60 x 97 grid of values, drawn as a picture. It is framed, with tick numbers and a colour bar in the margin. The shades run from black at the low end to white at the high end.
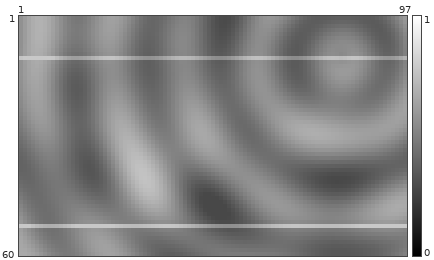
Rows 11 and 53 differ from the rows beside them. On average the colour sits 50% of the way up the scale. Concentric rings centre on the top right. Neither half mirrors the other.
